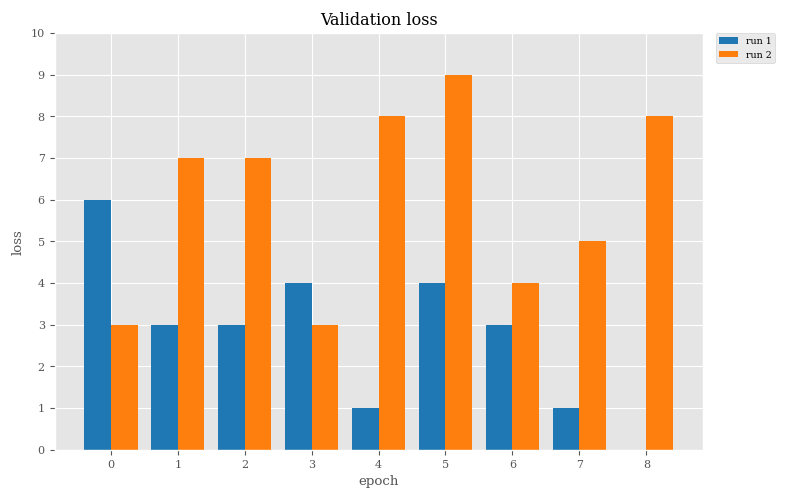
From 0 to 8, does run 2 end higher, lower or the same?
higher
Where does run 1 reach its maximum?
0
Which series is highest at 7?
run 2
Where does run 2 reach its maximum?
5
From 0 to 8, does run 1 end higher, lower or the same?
lower
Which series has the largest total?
run 2
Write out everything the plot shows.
Title: Validation loss
x-axis: epoch, ticks 0 1 2 3 4 5 6 7 8
y-axis: loss, ticks 0 1 2 3 4 5 6 7 8 9 10
Legend: run 1, run 2
Values:
run 1: 6 3 3 4 1 4 3 1 0
run 2: 3 7 7 3 8 9 4 5 8
